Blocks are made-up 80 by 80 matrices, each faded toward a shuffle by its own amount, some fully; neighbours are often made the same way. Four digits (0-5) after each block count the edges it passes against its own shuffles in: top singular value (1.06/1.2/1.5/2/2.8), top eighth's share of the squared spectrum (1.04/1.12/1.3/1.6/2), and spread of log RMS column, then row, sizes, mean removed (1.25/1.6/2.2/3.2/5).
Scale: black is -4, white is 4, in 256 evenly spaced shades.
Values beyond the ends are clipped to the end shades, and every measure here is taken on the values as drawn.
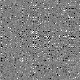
4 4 2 2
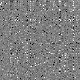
4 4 2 2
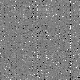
4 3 2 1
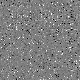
3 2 1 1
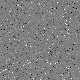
0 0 0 0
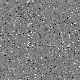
3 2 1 0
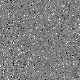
3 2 1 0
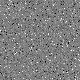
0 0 0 0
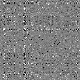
4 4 2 2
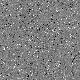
2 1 0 0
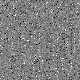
3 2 1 0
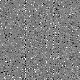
3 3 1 0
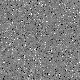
0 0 0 0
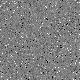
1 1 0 0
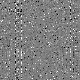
4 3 2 0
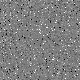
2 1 0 0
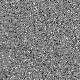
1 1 0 0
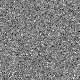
2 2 0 1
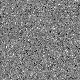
0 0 0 0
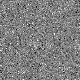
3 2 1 1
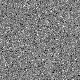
1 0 0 0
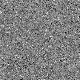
2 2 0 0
